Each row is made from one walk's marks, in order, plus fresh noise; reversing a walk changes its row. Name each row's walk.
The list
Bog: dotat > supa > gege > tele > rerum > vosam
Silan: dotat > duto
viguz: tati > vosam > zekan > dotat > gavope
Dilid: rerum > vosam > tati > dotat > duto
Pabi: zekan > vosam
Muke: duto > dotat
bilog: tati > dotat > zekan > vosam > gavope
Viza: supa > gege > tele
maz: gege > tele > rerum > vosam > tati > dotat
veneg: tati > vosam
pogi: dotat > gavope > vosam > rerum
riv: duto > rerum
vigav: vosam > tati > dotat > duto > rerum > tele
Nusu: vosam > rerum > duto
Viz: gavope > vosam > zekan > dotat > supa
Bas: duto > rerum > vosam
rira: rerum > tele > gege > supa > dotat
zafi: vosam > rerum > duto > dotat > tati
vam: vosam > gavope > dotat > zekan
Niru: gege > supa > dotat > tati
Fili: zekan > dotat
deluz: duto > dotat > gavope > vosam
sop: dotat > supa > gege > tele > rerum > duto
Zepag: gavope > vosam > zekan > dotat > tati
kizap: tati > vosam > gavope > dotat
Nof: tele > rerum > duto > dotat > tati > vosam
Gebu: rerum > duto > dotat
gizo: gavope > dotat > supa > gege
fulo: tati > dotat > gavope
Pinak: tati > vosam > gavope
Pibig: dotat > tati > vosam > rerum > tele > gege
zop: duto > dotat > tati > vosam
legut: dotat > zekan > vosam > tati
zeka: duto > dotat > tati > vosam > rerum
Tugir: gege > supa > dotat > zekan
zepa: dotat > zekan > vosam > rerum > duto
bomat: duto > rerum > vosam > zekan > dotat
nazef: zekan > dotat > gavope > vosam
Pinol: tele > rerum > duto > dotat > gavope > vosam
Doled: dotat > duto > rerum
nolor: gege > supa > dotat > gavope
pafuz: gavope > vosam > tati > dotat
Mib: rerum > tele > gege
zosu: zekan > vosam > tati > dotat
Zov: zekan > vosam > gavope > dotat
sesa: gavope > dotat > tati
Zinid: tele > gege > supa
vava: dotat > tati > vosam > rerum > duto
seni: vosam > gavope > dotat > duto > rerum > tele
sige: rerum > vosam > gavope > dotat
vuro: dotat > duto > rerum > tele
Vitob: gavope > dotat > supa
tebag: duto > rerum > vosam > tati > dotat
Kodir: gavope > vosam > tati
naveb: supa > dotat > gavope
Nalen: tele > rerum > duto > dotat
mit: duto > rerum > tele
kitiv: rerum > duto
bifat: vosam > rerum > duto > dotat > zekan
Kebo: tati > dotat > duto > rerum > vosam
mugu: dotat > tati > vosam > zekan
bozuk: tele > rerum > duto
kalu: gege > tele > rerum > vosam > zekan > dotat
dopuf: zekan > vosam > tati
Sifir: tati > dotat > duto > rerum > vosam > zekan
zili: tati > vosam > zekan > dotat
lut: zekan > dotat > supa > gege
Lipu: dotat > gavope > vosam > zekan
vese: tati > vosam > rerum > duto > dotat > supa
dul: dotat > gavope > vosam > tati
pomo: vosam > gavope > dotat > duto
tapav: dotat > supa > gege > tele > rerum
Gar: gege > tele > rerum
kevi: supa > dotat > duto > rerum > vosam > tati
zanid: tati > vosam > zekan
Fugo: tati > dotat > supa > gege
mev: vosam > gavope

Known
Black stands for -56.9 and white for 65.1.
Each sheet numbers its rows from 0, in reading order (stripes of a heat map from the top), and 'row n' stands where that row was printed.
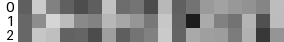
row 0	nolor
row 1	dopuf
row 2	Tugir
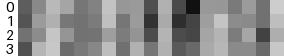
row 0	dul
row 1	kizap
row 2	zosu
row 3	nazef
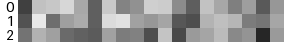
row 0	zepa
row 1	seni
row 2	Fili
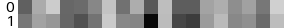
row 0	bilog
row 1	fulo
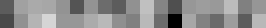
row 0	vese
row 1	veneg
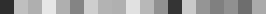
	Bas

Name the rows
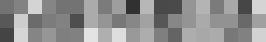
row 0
Zepag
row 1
rira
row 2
pogi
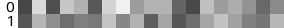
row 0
mit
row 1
sige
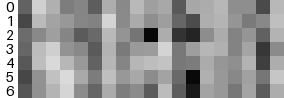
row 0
kalu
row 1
Pinol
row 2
sesa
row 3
bifat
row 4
Sifir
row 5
Nof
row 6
zafi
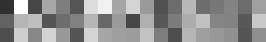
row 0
Mib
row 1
Zov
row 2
Doled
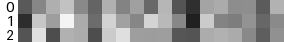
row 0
tebag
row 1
Nusu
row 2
vuro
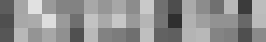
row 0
zanid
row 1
zeka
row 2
Gebu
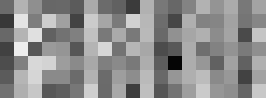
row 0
Vitob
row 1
sop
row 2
Lipu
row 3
Viza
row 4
zop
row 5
bomat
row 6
viguz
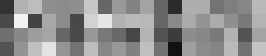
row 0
deluz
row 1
tapav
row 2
Niru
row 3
kevi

